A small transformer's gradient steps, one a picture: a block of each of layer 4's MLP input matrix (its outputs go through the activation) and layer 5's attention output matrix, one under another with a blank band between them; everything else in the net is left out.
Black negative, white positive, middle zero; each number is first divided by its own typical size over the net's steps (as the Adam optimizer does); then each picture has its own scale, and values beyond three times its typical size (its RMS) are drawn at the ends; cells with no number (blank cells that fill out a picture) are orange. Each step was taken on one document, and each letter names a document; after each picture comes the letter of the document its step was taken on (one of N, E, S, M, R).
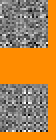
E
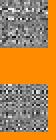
E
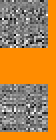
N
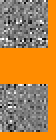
N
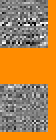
E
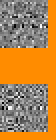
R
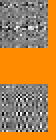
R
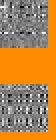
R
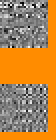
R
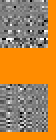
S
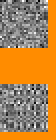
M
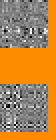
N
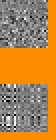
N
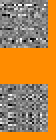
R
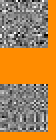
E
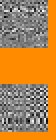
R
